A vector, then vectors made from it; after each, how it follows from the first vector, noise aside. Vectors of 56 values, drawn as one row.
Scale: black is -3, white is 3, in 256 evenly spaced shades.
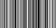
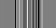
partly zeroed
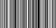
copied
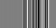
partly zeroed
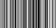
copied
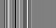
partly zeroed
